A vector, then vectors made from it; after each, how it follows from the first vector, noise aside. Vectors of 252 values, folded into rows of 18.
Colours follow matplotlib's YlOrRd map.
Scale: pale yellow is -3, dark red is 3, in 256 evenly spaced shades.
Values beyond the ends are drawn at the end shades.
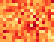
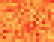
shrunk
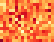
reversed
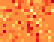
partly zeroed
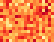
wrapped around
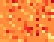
partly zeroed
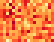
wrapped around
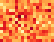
reversed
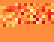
partly zeroed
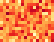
wrapped around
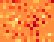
partly zeroed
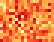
reversed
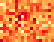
reversed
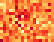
reversed
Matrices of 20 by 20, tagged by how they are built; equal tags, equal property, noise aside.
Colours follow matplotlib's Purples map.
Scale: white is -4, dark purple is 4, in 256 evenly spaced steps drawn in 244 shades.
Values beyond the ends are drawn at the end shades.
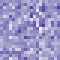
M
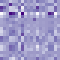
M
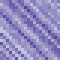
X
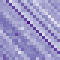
X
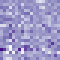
M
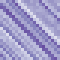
X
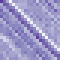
X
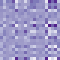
M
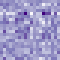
M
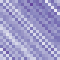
X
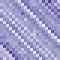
X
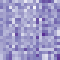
M
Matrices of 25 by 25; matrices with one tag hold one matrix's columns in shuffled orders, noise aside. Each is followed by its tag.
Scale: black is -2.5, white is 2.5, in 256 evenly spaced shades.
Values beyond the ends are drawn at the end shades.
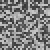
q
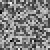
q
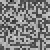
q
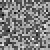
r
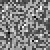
r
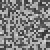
q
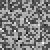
q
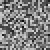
q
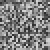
r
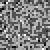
r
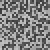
q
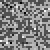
r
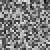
q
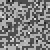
r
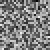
q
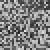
q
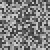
r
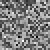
q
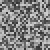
q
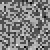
r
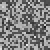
r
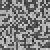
q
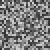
r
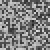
r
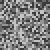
q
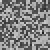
q
